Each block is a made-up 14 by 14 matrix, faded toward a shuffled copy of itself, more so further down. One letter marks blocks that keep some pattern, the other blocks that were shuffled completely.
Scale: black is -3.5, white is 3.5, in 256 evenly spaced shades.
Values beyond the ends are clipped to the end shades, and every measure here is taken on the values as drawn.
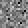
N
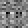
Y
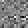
Y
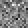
N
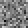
N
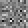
Y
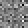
Y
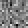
Y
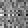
Y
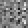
Y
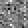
N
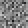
N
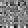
Y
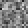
Y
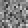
N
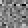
Y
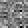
Y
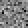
N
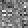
Y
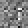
Y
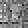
Y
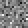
N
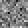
N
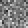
N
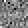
N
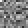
Y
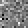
N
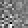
Y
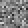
N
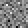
N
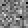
N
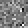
N
